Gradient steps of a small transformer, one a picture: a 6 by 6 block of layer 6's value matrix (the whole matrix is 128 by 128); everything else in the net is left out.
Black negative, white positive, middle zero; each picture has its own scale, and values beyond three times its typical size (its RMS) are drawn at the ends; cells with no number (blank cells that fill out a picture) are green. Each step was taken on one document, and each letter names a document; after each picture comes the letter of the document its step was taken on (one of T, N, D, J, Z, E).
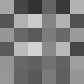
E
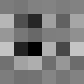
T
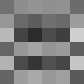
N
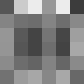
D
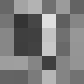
T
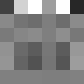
D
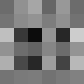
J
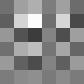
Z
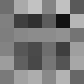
D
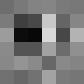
T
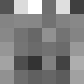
D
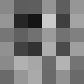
T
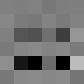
J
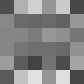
D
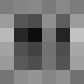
J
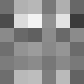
E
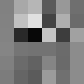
Z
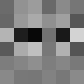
E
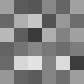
T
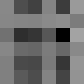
J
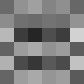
N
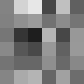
Z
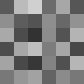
E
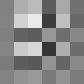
Z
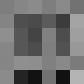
D
